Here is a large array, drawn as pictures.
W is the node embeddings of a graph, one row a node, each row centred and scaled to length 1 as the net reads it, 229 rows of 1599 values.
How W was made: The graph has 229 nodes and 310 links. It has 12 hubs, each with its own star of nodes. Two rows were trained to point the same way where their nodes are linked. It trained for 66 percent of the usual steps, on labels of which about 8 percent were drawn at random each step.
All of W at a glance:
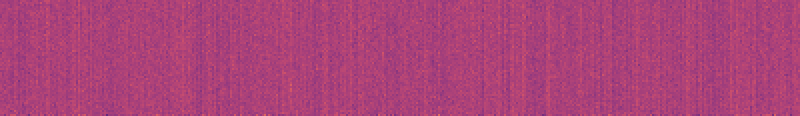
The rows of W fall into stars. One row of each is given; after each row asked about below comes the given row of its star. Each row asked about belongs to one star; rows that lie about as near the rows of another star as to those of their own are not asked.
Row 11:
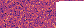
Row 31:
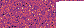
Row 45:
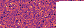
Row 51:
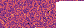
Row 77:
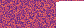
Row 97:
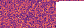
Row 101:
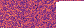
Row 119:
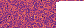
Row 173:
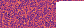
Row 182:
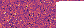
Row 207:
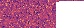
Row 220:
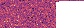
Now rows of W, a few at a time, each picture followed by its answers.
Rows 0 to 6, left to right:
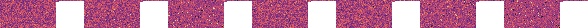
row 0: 11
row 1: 101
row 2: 97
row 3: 11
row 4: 207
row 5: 119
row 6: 31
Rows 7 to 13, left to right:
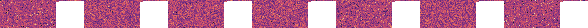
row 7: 101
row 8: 101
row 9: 182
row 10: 182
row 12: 207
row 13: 182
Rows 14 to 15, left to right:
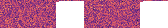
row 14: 207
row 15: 182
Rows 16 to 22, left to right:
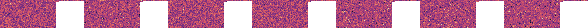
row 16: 173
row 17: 77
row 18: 45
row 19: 97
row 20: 101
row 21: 77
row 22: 207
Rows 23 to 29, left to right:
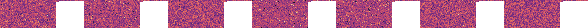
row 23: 45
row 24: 11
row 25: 77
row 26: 31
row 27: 119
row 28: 11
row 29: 173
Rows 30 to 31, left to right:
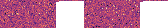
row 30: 11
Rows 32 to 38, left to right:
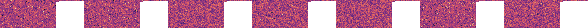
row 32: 119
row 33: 11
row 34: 101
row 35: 31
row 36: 11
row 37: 11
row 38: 31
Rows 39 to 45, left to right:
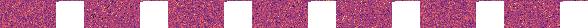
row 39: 101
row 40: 51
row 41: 220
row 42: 45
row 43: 11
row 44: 173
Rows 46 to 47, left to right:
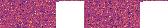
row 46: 45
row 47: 173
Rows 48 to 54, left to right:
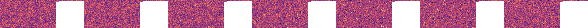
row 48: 101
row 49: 101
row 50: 31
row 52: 101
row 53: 101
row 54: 220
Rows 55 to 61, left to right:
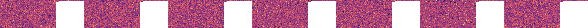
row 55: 207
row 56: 31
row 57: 101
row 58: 207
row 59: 220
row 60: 77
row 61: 173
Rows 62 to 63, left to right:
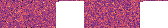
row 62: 51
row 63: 51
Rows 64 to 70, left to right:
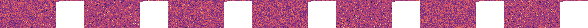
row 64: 119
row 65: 173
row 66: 101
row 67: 31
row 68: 173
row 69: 11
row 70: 11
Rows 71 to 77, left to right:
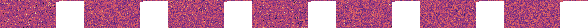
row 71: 220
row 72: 119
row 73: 119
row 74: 101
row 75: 119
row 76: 207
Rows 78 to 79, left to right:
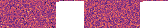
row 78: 45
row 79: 101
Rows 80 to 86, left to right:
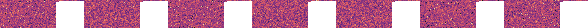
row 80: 119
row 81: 51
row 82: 119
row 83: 101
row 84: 173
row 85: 51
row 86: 11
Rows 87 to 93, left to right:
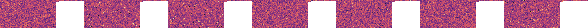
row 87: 119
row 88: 97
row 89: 51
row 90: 77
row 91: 97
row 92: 97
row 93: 77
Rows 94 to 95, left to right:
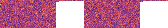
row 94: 119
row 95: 119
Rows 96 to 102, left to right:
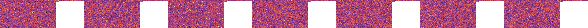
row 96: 31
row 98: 207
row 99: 207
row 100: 182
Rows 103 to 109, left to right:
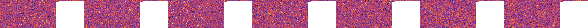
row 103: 77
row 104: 173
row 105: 45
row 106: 11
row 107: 11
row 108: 11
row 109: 207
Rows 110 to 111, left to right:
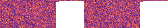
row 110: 51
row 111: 77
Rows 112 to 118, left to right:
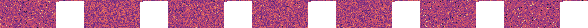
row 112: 45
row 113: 51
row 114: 51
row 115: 45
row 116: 173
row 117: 97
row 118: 51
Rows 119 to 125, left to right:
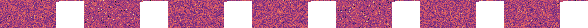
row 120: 77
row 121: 45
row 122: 97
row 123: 51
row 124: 119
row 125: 182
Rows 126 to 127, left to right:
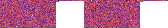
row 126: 45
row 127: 207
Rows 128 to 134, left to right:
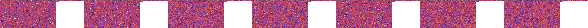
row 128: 182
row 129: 119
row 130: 51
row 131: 45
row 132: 119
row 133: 97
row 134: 101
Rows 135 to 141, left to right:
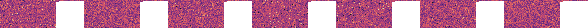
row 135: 11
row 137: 220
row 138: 119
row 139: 182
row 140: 101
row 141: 11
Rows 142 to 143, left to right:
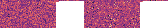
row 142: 173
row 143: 77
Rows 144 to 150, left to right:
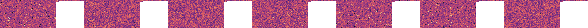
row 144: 77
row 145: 173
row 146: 207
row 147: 220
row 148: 45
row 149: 101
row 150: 101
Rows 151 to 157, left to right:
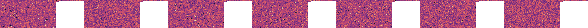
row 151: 207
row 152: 182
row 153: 173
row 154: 220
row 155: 207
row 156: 11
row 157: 97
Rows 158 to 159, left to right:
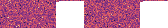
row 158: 45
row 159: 101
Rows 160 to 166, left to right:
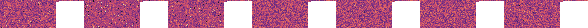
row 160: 97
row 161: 31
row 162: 173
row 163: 45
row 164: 101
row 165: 220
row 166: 173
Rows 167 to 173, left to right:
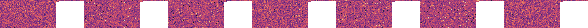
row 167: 207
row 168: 182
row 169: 51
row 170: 220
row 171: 11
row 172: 77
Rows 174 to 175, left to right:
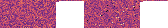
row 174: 119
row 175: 220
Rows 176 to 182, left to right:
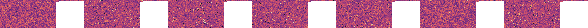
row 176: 31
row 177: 77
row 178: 220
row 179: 97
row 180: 207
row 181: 11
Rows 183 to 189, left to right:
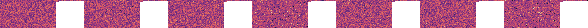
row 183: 97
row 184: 207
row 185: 11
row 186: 45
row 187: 220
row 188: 173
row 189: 220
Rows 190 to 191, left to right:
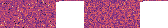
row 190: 220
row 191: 51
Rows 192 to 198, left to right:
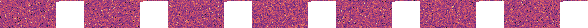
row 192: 31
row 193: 220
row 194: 31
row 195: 11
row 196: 51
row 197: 119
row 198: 45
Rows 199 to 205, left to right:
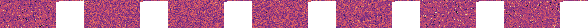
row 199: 173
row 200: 207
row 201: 119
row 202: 77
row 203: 97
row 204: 97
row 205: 207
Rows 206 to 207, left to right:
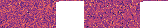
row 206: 101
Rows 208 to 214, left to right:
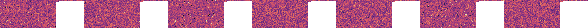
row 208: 97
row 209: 207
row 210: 97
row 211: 119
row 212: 77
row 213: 173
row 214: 182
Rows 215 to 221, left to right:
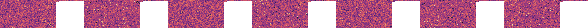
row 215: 11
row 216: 51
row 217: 77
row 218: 45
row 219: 97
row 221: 101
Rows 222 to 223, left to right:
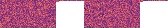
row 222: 182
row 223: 207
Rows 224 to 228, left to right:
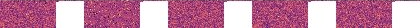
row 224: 220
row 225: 119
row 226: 119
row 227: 45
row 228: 182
